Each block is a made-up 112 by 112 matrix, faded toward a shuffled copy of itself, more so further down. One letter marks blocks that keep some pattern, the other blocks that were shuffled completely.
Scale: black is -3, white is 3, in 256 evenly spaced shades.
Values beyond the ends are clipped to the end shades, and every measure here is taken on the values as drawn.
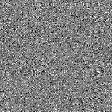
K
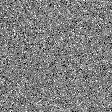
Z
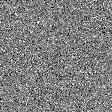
Z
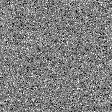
Z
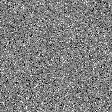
Z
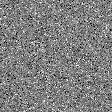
Z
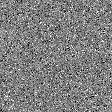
Z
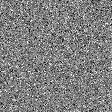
Z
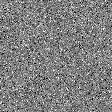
Z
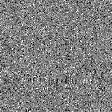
K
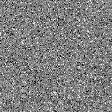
K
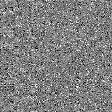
K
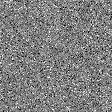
Z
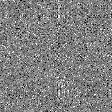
K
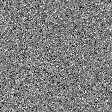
Z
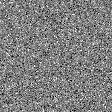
Z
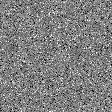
Z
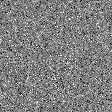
Z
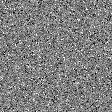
Z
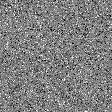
Z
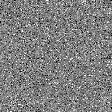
K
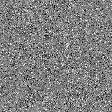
K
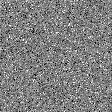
Z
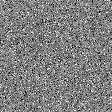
Z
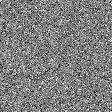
Z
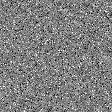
Z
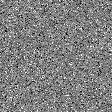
Z
